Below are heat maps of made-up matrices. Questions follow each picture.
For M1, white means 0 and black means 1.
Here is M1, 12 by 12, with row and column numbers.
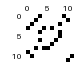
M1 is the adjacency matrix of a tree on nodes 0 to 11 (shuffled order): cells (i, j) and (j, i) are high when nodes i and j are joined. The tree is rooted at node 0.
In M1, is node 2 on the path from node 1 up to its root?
yes
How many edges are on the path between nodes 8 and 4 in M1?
1
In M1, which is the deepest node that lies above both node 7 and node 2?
3
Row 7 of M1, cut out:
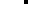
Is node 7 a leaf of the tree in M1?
yes
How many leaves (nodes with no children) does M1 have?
4
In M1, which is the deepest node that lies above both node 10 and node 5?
8
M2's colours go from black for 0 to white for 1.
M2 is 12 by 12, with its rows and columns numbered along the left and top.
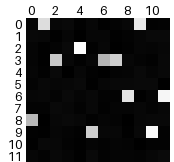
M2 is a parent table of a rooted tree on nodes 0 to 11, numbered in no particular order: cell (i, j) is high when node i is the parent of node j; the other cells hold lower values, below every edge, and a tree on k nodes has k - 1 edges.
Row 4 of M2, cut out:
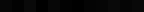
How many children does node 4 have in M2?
0
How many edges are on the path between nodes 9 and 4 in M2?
6
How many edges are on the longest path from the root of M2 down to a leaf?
5
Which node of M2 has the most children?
3
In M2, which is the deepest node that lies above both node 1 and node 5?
0
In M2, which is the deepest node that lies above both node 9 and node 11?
6
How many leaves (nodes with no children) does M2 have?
6
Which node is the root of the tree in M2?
3
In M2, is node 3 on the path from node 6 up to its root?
yes
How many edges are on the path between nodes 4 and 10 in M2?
7
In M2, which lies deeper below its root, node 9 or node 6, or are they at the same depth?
node 9
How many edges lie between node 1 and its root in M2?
4
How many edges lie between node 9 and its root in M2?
4
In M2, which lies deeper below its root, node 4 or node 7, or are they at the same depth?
node 4
